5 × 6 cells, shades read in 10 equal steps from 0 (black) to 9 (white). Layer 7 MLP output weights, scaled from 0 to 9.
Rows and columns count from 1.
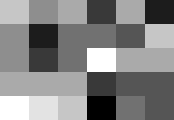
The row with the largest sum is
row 3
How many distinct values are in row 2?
5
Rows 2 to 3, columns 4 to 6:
4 3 7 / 9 6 6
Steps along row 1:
down up down up down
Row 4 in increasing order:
2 3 3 6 6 6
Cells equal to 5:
3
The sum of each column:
32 22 27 17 22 20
